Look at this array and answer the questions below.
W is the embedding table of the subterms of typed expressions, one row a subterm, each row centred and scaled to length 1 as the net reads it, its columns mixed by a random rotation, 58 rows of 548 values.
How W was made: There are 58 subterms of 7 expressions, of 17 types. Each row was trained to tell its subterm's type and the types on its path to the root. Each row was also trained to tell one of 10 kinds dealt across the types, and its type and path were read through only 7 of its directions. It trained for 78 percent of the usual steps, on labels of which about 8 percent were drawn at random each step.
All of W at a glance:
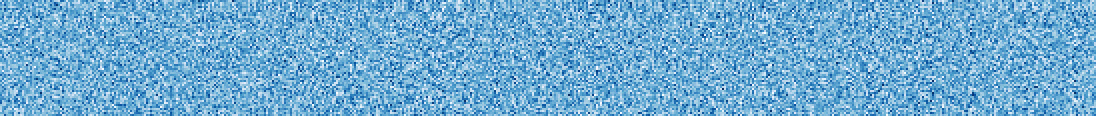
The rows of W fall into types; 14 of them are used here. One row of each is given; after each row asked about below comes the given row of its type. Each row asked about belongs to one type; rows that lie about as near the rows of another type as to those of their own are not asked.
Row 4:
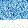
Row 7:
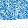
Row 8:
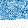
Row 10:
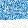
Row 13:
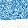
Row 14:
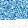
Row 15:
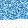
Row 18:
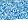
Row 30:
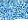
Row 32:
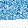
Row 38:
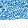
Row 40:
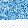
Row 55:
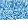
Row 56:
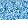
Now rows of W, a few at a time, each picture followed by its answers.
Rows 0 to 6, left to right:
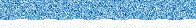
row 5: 40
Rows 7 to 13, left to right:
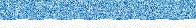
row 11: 13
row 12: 56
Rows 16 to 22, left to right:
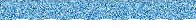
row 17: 30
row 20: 15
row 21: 32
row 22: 56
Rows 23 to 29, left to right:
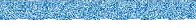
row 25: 56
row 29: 15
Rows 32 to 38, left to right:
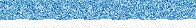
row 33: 18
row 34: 18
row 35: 40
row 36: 55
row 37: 4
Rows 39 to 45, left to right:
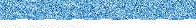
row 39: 8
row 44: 15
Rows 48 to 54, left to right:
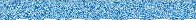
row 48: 13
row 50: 30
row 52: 32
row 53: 18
